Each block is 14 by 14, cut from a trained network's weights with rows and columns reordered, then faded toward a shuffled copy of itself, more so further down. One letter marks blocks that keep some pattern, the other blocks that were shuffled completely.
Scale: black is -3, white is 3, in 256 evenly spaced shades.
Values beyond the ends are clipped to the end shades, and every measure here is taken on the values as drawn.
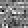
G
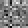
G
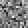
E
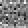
G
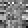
G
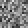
E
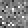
E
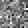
E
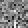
E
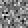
E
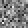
E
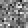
E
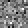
E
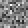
E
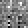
G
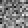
E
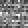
G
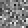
E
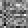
G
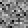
E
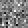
E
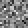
E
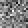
E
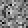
E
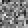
E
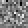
E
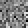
G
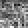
G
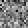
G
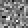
E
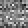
G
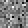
E
